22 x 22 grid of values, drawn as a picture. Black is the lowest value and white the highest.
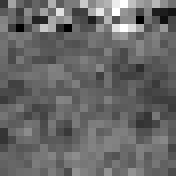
Most values sit low, with a long tail of high ones. There are no regular stripes. Neither half mirrors the other. No overall slope runs across the table. A horizontal seam about 20% of the way down splits the table, and the bottom part is calmer.
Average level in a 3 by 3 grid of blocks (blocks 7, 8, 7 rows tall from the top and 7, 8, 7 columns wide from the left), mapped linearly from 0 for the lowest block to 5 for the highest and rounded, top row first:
3 5 5 | 2 3 0 | 3 4 3
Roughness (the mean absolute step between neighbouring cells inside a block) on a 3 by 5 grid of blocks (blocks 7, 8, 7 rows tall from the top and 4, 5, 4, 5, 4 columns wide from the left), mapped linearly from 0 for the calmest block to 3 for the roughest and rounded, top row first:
23232 / 00000 / 00000
